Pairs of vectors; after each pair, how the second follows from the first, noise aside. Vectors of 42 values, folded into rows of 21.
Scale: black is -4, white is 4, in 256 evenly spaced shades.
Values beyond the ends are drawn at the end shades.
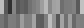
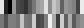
scaled up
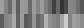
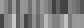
copied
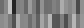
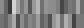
negated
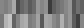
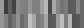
shuffled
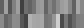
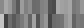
wrapped around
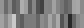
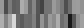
copied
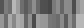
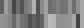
shuffled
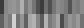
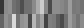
sign-scrambled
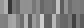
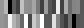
scaled up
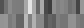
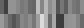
wrapped around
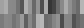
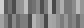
shuffled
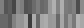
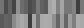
copied
